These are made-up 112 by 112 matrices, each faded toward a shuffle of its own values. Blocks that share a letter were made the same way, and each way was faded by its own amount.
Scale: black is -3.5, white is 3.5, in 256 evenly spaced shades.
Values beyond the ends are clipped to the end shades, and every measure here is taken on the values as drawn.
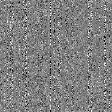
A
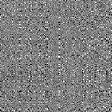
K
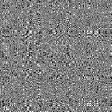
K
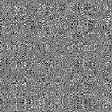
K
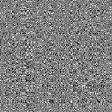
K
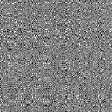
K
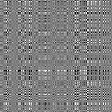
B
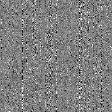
A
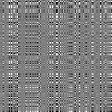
B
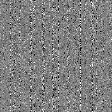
A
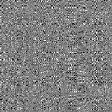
K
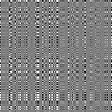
B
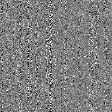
A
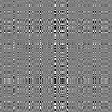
B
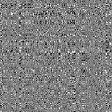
K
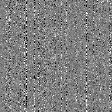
A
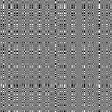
B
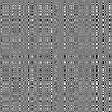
B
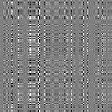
B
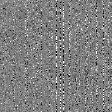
A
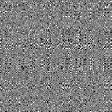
K
